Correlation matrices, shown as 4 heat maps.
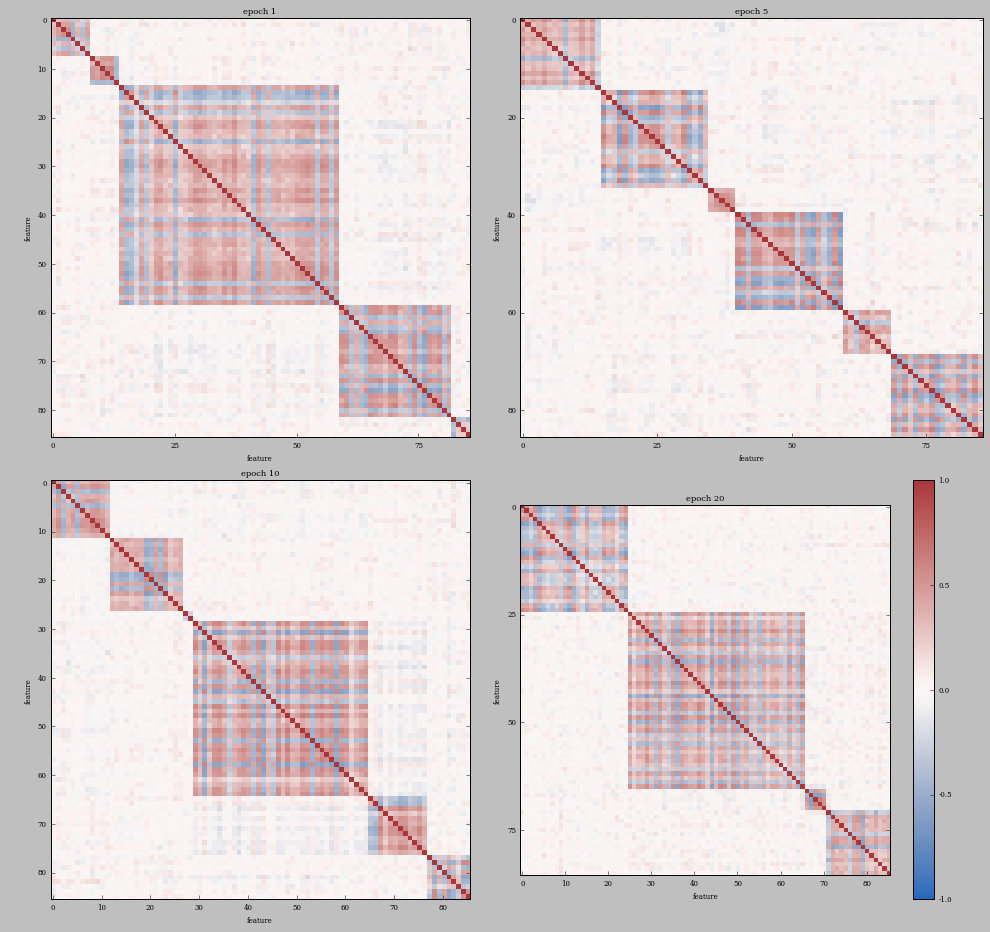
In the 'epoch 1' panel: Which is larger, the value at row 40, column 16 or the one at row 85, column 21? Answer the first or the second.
the second
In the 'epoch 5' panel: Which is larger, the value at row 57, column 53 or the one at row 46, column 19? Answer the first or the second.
the first
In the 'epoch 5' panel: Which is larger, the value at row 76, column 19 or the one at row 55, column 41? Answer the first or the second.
the second
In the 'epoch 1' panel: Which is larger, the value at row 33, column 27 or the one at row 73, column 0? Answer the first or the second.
the first
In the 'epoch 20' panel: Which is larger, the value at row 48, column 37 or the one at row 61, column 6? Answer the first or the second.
the second
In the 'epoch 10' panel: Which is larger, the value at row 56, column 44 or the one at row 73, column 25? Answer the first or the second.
the first
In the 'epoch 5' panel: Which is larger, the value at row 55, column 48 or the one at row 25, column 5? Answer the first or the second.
the first
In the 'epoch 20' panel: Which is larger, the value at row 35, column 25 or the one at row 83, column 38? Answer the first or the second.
the first
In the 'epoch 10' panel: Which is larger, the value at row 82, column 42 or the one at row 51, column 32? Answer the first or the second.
the second
